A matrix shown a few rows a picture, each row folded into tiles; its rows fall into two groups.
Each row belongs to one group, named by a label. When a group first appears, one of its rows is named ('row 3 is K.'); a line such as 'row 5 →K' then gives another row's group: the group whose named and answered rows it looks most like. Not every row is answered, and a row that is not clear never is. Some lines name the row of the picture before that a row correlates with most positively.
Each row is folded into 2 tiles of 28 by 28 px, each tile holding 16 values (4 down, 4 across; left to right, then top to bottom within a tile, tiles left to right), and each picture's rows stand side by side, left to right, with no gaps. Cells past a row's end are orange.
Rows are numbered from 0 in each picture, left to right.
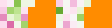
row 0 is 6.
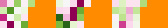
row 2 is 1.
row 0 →6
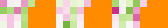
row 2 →6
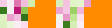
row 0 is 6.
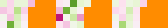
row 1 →6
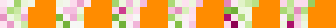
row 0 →6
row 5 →1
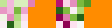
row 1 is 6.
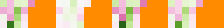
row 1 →6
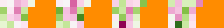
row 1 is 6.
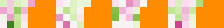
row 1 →6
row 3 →1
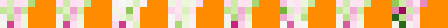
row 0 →1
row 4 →1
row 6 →1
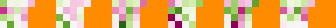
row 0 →6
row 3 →6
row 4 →1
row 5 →6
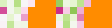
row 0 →6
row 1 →6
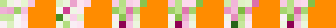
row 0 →6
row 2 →1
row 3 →1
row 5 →1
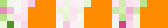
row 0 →6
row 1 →1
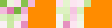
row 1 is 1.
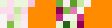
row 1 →6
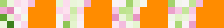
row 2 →6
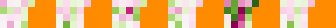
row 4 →1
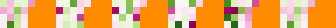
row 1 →6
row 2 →6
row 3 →6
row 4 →6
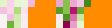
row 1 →1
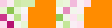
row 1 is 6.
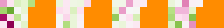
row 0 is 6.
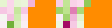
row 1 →1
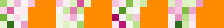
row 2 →6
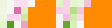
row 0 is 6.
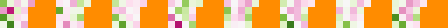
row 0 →6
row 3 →6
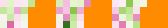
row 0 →1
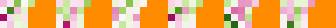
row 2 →6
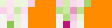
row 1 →1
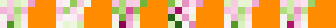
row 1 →6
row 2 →1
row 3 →6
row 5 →1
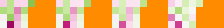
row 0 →1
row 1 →1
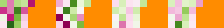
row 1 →6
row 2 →1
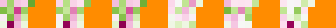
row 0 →1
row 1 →1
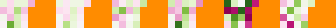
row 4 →6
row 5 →6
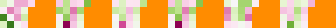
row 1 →1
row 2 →1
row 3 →1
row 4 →6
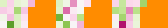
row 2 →1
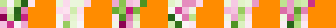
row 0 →6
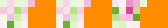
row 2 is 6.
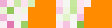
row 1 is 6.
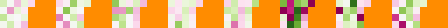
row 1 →6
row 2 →6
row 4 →1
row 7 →6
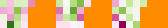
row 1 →6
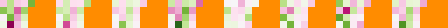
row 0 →1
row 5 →6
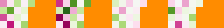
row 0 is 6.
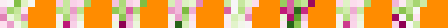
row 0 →6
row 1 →1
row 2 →1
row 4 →6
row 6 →1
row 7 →6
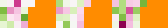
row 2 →1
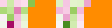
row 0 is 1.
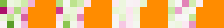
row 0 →6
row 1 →6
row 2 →1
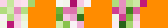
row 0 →1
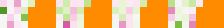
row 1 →1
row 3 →6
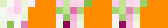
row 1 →1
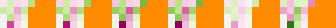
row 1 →1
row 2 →1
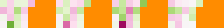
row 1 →1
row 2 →1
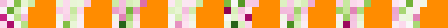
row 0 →6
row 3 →1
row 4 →6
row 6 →1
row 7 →6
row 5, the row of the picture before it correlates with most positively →0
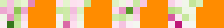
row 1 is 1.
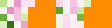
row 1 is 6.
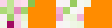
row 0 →1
